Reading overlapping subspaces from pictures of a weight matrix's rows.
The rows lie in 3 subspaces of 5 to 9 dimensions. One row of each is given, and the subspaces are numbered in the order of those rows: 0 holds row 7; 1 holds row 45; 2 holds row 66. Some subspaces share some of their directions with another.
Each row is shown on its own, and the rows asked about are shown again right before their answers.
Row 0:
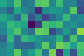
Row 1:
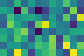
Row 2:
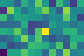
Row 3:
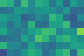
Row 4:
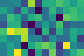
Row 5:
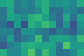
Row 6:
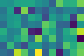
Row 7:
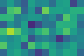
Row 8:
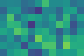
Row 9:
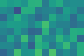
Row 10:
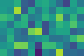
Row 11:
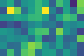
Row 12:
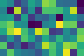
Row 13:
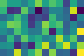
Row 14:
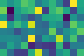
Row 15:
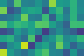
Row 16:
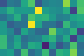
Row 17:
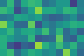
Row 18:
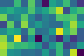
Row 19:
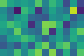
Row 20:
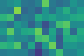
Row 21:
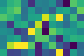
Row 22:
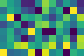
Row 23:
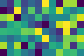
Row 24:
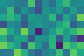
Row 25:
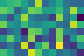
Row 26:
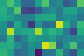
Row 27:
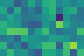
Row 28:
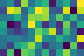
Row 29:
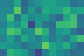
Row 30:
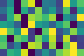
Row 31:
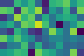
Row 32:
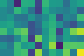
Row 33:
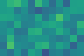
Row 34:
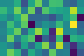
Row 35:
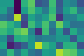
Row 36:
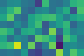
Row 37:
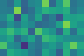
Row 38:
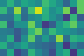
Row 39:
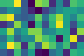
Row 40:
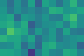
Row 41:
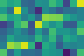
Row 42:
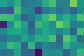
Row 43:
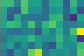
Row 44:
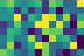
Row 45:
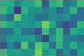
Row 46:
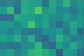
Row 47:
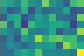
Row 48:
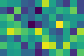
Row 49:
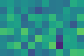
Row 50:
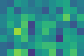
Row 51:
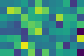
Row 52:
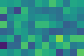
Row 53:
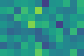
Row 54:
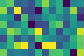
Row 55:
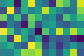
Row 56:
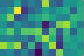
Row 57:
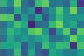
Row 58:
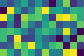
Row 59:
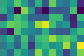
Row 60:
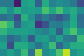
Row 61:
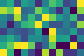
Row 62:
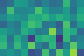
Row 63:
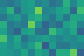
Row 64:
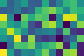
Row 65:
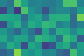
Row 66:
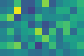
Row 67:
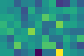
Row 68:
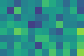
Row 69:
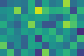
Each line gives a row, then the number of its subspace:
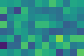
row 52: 0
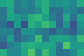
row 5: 0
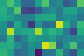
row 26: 1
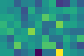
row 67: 2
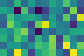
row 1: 0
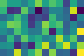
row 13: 0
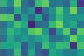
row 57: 1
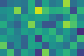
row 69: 2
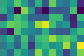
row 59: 0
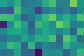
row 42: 1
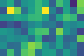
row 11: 0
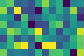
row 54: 1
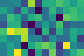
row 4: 0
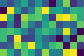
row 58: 0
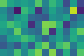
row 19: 2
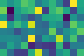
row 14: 0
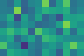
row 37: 2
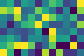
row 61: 1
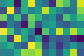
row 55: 0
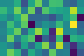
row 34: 0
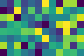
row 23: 1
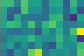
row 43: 0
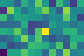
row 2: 0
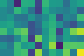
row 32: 1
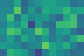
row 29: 0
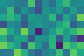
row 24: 0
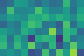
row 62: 0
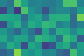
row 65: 1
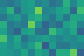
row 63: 1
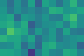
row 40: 0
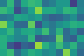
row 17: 1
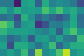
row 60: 1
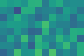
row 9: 0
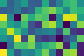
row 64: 0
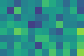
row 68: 1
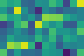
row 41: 1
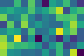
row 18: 0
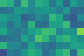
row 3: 0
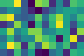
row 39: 1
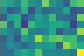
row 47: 0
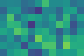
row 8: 0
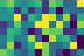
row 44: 1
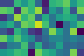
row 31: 0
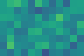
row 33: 1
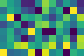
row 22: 0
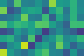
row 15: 0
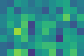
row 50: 0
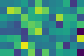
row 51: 0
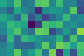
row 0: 2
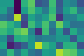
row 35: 2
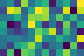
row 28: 0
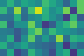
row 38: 0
